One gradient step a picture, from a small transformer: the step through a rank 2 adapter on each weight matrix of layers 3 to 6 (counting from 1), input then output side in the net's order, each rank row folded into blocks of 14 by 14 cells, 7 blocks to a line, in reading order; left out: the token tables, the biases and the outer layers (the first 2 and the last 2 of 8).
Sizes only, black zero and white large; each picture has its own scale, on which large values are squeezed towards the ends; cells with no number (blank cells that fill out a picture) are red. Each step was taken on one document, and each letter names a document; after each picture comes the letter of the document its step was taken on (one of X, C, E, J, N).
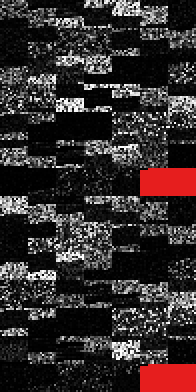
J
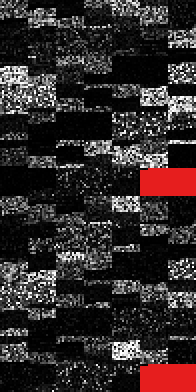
J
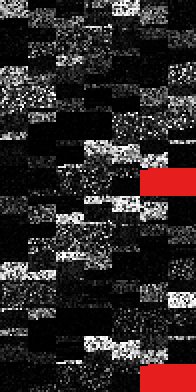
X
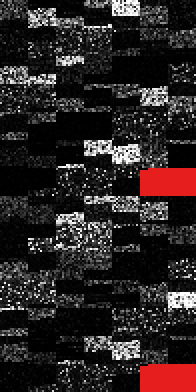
J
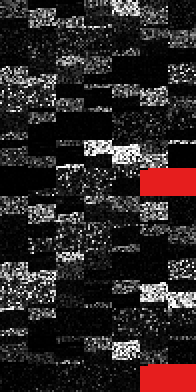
J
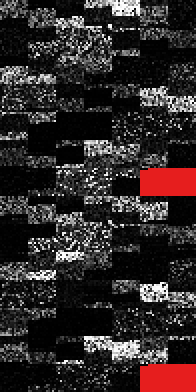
X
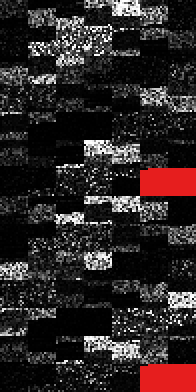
X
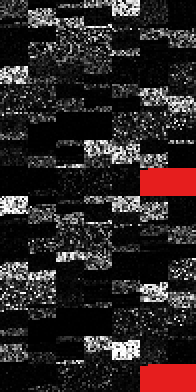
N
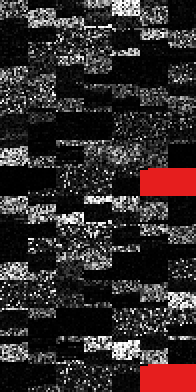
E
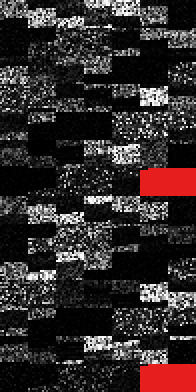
E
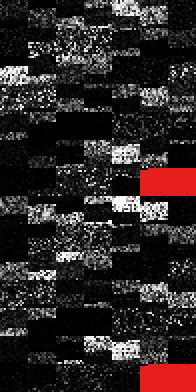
X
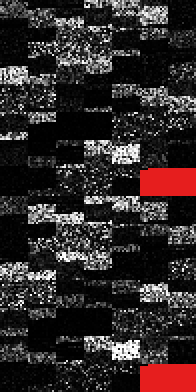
X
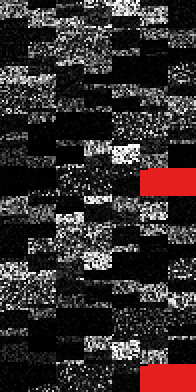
E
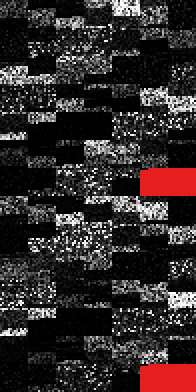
X
